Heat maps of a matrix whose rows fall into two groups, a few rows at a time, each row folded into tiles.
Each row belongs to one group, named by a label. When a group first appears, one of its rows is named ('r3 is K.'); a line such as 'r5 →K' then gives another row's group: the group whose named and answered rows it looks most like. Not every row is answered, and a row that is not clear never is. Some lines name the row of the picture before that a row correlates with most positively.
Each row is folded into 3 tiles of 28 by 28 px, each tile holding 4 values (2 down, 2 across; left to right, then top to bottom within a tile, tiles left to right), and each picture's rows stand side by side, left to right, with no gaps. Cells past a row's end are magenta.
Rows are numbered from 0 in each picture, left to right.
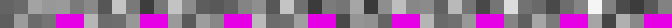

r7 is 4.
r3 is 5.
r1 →5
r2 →4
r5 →5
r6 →4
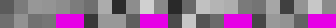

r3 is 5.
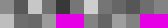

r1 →4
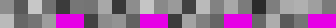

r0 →5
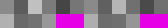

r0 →5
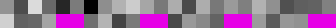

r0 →5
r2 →4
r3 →4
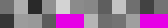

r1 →5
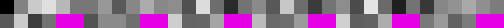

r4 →5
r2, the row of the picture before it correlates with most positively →1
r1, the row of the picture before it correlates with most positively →0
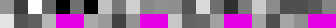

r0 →5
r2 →5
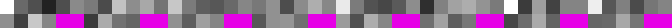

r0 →4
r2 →4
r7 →4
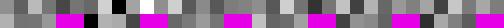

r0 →5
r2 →4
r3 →5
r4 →4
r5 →4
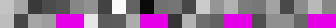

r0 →4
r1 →5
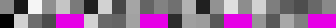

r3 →4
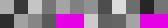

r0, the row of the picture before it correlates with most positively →0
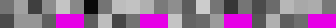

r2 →5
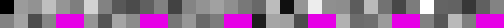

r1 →4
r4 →5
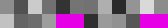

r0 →5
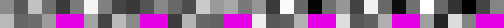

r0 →5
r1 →4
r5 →4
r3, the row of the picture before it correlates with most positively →0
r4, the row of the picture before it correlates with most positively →0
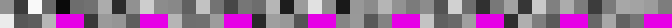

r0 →5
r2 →5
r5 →5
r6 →4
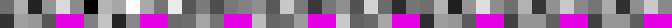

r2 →4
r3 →5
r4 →5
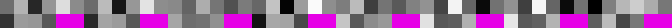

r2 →5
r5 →5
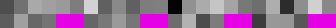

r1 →4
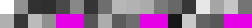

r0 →4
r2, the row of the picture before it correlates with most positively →0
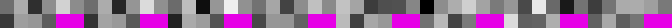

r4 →4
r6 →5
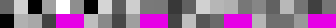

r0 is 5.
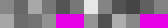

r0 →5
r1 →4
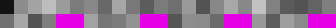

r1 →5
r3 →4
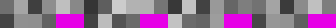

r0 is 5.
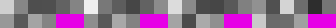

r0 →4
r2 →4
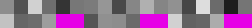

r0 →5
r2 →5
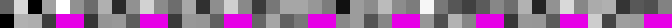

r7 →4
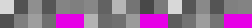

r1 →5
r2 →4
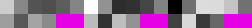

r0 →4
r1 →4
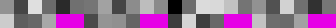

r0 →5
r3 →5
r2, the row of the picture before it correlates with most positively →2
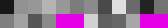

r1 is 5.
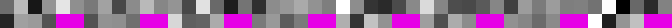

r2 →5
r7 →4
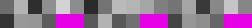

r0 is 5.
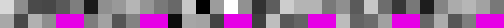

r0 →4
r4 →5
